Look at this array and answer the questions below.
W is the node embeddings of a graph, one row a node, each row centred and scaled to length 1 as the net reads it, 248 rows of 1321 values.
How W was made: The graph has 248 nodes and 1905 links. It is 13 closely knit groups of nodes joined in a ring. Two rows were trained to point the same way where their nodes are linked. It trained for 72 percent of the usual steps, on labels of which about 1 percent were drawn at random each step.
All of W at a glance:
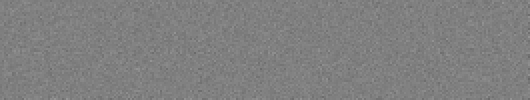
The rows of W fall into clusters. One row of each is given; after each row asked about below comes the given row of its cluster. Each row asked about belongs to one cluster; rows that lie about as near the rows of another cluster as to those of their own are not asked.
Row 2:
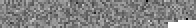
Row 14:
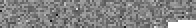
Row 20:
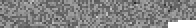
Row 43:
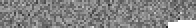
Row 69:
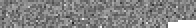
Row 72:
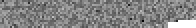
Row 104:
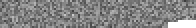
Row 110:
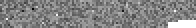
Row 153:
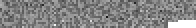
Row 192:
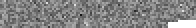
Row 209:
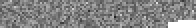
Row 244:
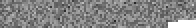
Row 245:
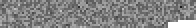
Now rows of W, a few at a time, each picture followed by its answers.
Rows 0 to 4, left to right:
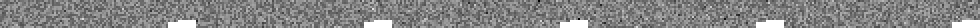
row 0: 69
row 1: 153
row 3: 20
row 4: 43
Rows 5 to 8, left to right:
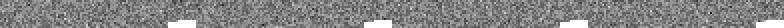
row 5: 43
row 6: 245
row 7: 104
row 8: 43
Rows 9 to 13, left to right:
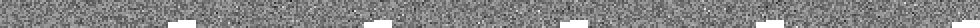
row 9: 245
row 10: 104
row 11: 153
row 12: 245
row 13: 69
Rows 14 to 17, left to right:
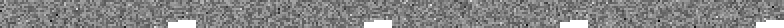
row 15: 14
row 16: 245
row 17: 14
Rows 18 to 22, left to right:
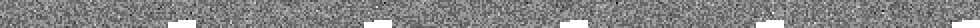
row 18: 2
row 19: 245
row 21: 69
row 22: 192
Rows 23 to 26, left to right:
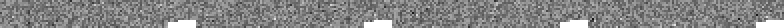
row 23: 72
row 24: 20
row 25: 192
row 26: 43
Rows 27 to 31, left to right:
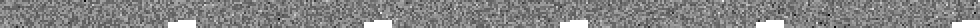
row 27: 72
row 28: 69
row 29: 209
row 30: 110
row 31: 104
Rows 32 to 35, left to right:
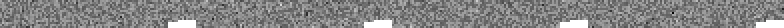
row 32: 153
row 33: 209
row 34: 72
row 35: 110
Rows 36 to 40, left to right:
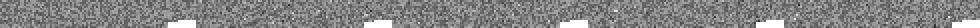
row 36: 104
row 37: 110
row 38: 72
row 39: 244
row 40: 244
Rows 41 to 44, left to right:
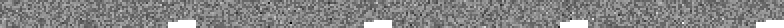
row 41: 209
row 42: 20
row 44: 20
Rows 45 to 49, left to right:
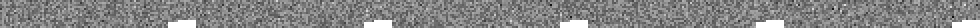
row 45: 192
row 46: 110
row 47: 43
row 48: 104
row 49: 244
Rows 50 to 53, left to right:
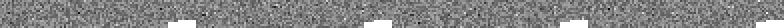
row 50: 2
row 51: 104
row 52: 14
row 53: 110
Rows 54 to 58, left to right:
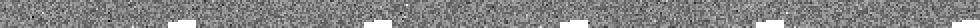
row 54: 209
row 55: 110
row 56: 244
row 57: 72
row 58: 14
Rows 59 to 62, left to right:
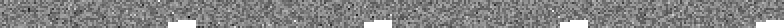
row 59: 14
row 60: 245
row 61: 110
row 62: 14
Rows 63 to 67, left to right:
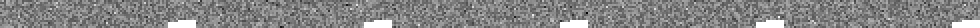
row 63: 72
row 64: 72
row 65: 245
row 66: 14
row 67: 192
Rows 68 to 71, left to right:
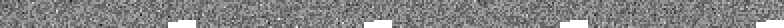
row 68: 244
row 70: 245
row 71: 192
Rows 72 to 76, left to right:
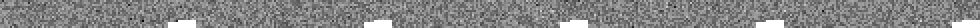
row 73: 209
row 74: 43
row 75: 104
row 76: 43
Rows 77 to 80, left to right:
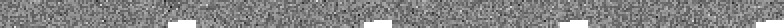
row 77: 20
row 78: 72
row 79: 104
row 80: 72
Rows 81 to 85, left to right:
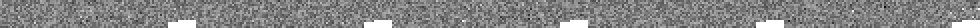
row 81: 245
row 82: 69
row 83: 14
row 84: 245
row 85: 104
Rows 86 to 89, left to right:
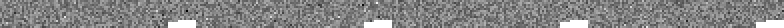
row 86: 153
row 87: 20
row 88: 110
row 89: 245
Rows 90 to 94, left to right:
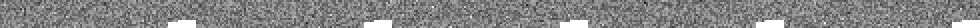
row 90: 110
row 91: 104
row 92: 2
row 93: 72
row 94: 20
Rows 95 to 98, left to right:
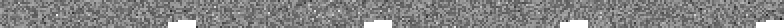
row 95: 14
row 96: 14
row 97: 20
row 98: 110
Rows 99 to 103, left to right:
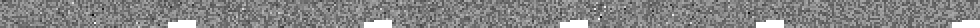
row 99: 20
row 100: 72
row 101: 72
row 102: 244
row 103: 104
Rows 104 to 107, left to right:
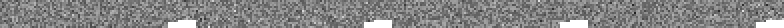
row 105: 43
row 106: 2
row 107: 244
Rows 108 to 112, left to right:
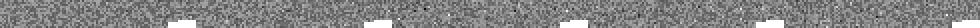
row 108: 14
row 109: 209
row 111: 2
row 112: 153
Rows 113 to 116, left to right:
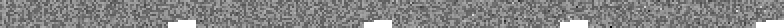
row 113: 192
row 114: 104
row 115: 14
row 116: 72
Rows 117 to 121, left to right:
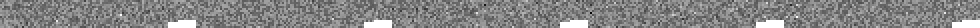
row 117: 72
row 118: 20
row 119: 110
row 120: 14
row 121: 244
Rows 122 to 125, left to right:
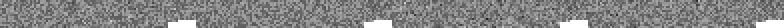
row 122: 245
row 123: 43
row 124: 43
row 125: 43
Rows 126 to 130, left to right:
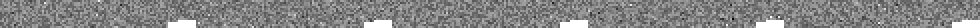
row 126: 43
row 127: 69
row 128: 69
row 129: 14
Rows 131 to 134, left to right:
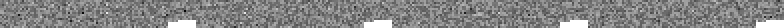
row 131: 14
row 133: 14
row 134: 14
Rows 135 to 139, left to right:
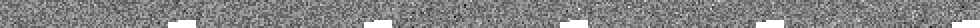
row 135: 20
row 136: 69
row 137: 192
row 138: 69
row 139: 245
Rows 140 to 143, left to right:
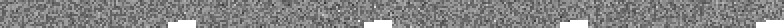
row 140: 69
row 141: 245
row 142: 72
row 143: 192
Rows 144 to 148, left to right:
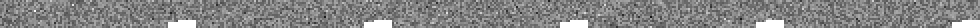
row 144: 2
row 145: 110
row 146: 69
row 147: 20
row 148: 104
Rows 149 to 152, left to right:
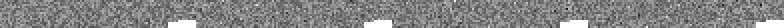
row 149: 14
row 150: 209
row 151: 153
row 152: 2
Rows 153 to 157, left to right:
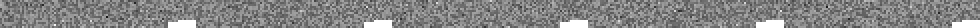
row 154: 69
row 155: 43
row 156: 209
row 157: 110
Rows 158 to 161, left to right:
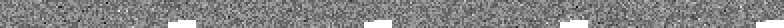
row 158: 20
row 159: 209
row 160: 14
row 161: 192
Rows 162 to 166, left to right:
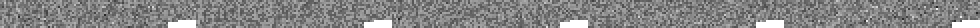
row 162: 192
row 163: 192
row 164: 110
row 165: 20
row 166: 245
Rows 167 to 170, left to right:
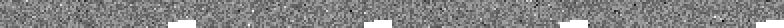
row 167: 209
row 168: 244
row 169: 43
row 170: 244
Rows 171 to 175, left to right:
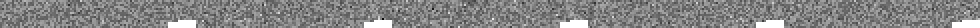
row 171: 2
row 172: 2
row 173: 2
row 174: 69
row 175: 244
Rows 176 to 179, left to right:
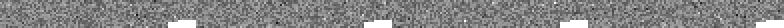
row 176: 209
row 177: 245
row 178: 153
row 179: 110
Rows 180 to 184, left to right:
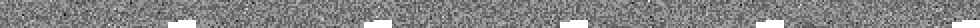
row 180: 2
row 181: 72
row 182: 153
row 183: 20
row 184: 20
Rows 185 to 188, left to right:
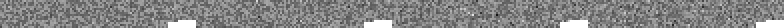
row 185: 2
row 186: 20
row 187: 192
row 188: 69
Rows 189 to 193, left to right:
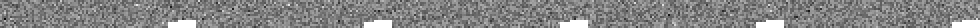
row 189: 20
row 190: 110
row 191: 2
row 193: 110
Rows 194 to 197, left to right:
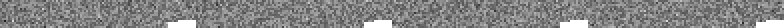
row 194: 104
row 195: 110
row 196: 244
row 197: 14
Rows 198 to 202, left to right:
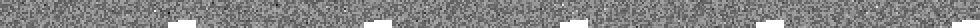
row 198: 244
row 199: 72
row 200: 244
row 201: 192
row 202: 14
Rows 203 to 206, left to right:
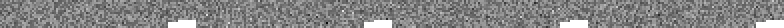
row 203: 244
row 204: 153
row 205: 110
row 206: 69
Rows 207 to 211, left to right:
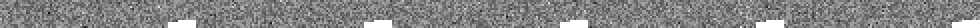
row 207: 72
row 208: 2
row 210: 245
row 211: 192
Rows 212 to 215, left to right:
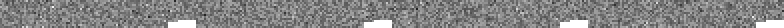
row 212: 153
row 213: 104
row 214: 110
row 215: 245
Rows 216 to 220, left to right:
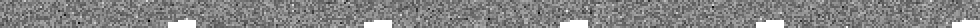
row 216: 2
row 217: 20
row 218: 110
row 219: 69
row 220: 20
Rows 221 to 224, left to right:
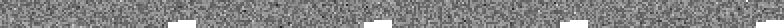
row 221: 245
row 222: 72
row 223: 153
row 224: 14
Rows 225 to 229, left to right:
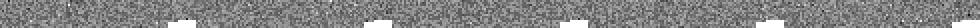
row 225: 2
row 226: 110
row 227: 2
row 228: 2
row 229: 43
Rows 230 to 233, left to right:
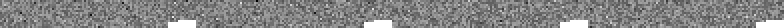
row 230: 43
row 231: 20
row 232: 209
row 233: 245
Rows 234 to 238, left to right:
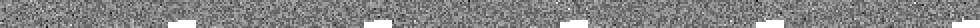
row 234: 209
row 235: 14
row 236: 153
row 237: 72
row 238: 2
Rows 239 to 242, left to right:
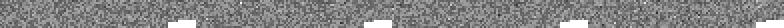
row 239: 244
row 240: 20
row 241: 20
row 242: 72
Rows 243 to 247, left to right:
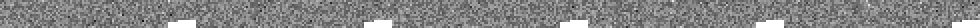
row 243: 72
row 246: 72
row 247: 245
